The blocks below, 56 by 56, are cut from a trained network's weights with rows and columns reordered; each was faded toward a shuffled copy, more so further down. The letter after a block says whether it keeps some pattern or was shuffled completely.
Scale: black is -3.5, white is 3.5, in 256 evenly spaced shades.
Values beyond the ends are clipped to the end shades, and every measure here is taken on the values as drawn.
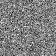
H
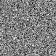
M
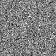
M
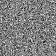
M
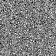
H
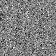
H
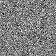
H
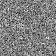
M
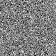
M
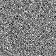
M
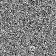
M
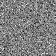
H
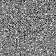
M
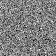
H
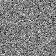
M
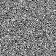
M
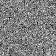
M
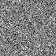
H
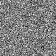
H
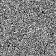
M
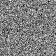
H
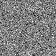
H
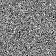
H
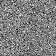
H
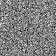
H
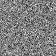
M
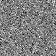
H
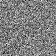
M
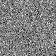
H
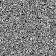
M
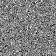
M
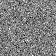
H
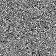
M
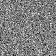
H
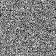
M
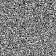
M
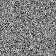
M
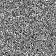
H
